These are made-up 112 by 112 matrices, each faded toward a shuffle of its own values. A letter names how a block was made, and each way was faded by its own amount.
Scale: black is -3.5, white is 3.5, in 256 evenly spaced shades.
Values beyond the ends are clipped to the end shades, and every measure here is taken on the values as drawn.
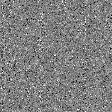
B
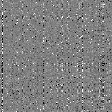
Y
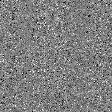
B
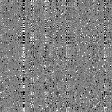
Y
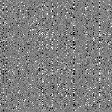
Y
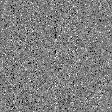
B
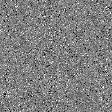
B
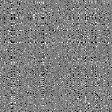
Y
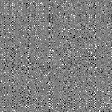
Y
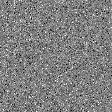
B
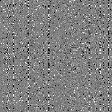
Y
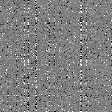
Y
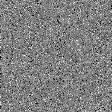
B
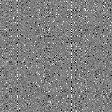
Y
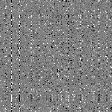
Y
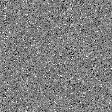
B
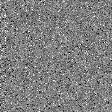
B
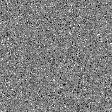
B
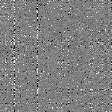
Y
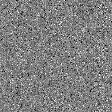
B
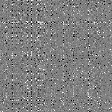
Y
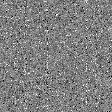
B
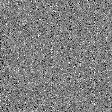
B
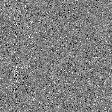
B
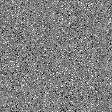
B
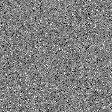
B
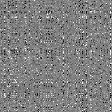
Y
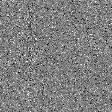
B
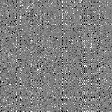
Y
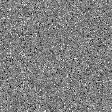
B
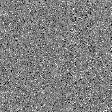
B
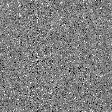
B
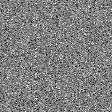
B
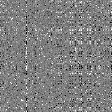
Y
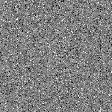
B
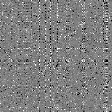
Y
